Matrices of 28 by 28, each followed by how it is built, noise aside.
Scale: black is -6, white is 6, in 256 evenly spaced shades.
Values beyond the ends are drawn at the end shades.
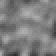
smooth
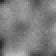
smooth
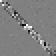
banded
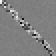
banded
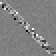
banded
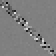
banded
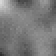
smooth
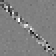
banded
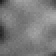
smooth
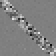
banded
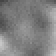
smooth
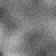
smooth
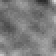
smooth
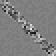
banded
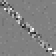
banded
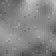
smooth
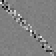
banded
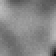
smooth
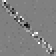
banded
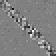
banded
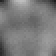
smooth
